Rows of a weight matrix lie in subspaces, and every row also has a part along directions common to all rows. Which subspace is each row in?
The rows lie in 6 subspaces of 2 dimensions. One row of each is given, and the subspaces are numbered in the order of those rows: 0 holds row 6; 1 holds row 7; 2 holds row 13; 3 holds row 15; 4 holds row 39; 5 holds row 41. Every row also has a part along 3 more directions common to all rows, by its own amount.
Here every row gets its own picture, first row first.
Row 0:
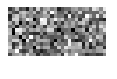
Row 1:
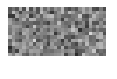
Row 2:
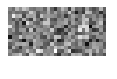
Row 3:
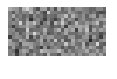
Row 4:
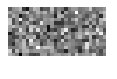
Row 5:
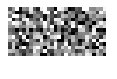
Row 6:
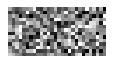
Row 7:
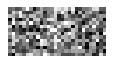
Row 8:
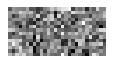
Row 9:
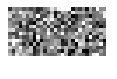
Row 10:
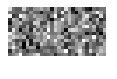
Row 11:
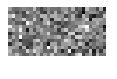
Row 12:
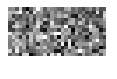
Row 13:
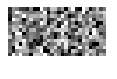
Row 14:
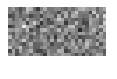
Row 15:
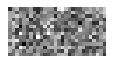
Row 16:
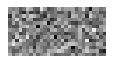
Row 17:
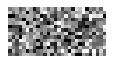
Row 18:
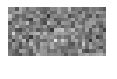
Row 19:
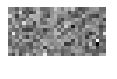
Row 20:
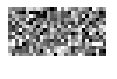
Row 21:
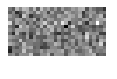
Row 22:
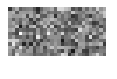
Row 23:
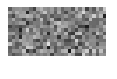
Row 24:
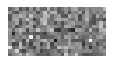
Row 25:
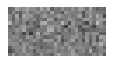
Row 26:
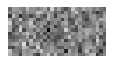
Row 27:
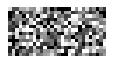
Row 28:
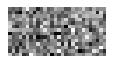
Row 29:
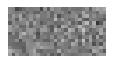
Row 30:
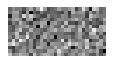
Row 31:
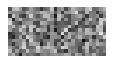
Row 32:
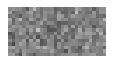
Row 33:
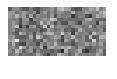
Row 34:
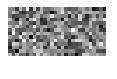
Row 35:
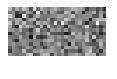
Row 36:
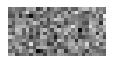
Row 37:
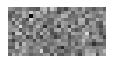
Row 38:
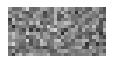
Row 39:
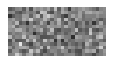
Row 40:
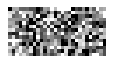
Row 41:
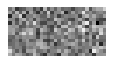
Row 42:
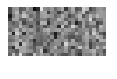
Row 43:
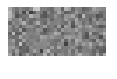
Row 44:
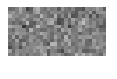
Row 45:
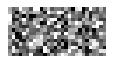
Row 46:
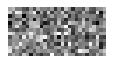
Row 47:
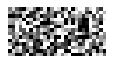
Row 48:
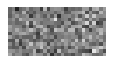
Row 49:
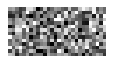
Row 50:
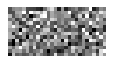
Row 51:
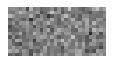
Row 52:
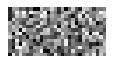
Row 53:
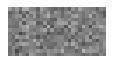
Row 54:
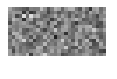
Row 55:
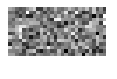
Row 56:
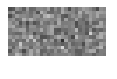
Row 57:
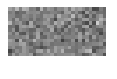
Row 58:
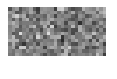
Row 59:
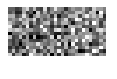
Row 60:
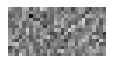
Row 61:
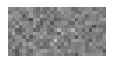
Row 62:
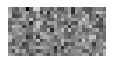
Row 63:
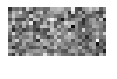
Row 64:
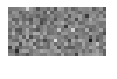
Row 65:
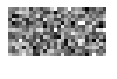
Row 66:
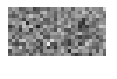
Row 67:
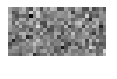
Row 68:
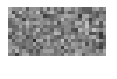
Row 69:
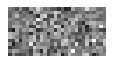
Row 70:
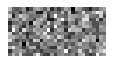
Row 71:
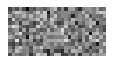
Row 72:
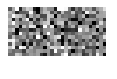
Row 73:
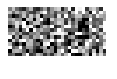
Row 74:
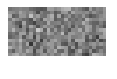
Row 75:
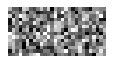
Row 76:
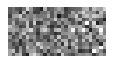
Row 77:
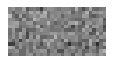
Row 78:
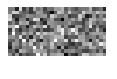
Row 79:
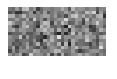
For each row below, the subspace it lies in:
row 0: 4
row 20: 2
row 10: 1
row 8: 3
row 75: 1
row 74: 3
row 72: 3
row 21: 5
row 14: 0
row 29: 5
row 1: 4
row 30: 2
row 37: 2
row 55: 0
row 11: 0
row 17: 0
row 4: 1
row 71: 2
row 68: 4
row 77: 2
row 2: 0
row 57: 5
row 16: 2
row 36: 0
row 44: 0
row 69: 3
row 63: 1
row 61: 4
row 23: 0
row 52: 2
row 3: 4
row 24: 4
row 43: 2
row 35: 5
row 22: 3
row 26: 1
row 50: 2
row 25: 5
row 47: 0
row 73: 0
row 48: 5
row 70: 1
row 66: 0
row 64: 4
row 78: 4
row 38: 1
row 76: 5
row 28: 5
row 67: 2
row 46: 5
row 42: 2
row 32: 1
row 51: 4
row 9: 3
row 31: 1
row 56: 4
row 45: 2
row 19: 1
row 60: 1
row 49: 0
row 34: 4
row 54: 2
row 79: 5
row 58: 3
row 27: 3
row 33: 3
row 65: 3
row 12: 5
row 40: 3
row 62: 1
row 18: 4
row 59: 5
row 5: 3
